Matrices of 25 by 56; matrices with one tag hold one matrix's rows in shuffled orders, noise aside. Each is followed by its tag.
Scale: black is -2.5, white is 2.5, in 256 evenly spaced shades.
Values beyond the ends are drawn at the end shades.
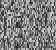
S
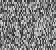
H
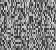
S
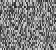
H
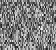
H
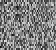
S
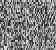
S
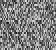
H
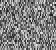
H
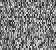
H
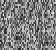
S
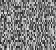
S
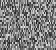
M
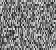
H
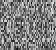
S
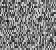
H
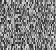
S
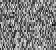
H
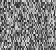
S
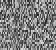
M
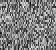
M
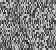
M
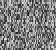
S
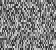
H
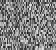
M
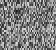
S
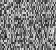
S
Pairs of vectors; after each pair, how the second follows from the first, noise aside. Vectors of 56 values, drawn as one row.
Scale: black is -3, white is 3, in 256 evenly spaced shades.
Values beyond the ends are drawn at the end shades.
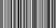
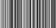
wrapped around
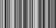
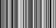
reversed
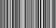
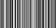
reversed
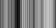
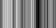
reversed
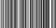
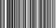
reversed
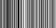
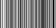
wrapped around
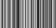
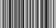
wrapped around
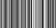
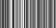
reversed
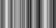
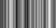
reversed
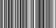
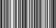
wrapped around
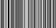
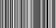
reversed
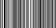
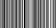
wrapped around
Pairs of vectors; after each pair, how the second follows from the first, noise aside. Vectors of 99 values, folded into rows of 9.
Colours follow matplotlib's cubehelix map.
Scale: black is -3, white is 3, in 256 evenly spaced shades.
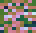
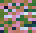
copied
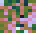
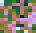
copied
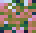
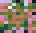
copied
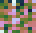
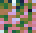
copied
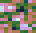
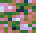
copied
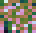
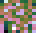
copied
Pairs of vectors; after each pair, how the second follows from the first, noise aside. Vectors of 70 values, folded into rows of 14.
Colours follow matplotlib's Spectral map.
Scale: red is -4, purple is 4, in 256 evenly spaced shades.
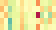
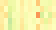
shrunk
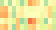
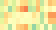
reversed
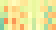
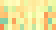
sign-scrambled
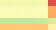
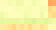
shrunk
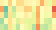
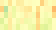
shrunk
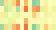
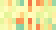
reversed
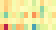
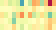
reversed
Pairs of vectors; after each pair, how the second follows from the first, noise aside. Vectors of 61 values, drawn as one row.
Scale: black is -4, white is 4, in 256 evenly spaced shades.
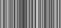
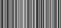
negated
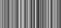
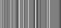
partly zeroed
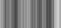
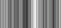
wrapped around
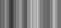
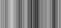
negated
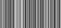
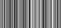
shuffled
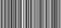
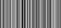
negated
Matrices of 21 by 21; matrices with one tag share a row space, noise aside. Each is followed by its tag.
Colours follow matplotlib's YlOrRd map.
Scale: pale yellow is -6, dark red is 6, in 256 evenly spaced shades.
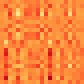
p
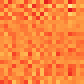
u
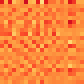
u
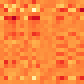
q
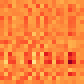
u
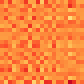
u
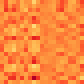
q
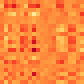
q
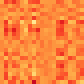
q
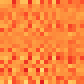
u
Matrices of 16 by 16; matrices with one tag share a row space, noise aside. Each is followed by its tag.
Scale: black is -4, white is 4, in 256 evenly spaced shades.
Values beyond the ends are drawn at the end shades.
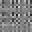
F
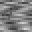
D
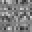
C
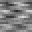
D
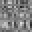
C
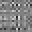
F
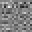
C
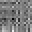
F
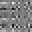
F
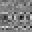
C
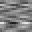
D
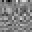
C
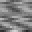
D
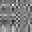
F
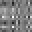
F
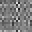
F
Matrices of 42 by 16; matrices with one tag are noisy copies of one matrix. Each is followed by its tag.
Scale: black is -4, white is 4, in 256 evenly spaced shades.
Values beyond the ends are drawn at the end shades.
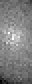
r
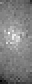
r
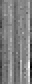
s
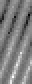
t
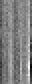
s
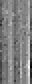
s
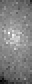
r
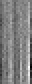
s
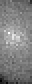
r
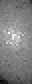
r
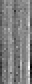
s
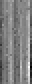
s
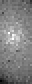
r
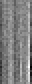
s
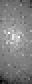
r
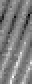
t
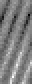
t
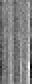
s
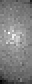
r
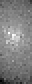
r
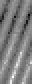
t
